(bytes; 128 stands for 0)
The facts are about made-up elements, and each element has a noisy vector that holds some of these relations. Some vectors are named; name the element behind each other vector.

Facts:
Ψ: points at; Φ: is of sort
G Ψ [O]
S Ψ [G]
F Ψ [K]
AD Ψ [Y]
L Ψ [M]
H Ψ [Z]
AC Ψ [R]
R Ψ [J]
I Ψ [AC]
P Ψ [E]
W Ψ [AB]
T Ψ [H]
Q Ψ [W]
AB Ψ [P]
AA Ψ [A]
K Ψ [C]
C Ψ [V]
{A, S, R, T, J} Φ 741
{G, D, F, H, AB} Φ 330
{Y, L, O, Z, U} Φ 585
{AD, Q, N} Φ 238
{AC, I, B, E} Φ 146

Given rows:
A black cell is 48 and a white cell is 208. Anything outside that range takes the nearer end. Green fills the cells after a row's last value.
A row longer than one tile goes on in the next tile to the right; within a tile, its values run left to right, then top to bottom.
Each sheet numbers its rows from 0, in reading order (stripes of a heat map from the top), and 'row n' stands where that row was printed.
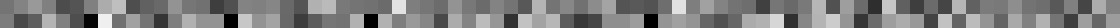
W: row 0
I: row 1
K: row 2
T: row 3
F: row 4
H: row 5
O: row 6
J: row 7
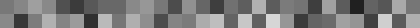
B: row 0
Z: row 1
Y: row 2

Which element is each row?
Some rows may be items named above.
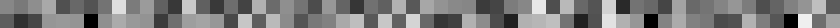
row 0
F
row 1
O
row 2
Z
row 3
AB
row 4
G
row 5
W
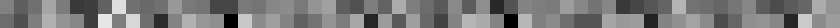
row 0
L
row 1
I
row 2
V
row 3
AC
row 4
D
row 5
AA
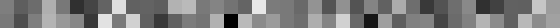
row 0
L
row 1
K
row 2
R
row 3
AD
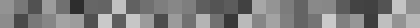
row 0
U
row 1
A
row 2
M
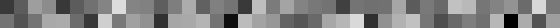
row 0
Q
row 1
S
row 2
H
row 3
C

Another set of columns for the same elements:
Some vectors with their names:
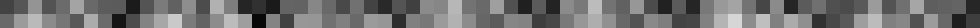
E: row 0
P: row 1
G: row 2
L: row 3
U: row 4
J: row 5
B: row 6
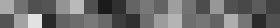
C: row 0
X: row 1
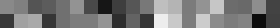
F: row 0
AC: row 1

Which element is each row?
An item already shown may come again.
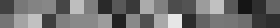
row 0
Q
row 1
K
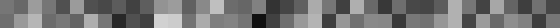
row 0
X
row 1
I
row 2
AD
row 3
N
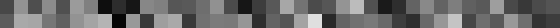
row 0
AB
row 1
F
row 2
C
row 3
V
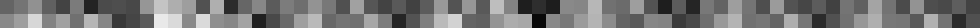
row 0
A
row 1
R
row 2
AA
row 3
W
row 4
L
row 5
X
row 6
M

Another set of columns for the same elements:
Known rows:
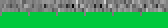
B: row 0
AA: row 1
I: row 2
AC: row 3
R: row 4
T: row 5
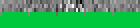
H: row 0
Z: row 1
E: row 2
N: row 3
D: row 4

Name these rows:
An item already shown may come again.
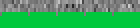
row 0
R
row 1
M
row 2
F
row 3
N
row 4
A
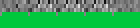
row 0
L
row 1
W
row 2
W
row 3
W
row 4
U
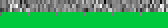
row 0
P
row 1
V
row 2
J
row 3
AB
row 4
N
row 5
Q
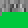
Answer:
AD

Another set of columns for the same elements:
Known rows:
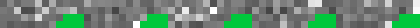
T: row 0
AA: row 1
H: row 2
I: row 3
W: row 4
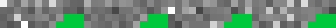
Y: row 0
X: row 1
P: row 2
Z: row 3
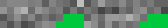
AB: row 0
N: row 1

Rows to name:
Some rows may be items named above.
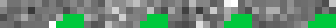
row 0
AA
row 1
L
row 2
AC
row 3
AB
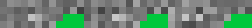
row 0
Q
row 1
Q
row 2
F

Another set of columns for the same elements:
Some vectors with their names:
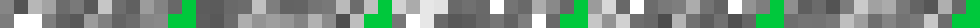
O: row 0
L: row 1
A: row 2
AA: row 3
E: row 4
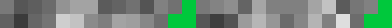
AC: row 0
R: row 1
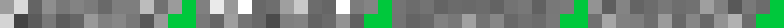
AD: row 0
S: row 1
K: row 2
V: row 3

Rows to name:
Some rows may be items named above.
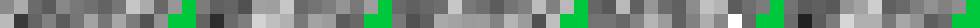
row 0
Q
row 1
I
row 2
L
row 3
J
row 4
I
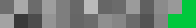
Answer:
F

